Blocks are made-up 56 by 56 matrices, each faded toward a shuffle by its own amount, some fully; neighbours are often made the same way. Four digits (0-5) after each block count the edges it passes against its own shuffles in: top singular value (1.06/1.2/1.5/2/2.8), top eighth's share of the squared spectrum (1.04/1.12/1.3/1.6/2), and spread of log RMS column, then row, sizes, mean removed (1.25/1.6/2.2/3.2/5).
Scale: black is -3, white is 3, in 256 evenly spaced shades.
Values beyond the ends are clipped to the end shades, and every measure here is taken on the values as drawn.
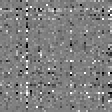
3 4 3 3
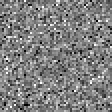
0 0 0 1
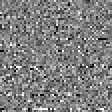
1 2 0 3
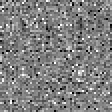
3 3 1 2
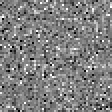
2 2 1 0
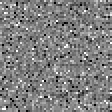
2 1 0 0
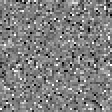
2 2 0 0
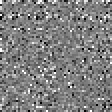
4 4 2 2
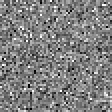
2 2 0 0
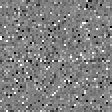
2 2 0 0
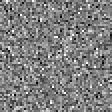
0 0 0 0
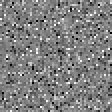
0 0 0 0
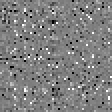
2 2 1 0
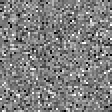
0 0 0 0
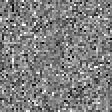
0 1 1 0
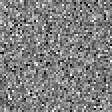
0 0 0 0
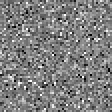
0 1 0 0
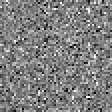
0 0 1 0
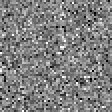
0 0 1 0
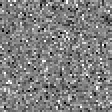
0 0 0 0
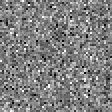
0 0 1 0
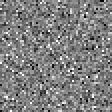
0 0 0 0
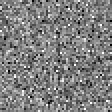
0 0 0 0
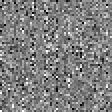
1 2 3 0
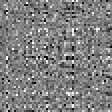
4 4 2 2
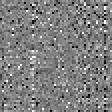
4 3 2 1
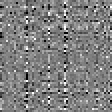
4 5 3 2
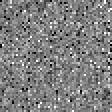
3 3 2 1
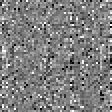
4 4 2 1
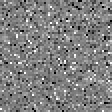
1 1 0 0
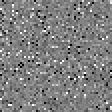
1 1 1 0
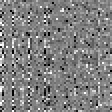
4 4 3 2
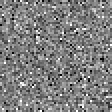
0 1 1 0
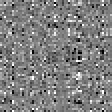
4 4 3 2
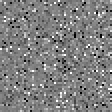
2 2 1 0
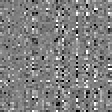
4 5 3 2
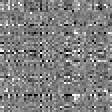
4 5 2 3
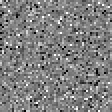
2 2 0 0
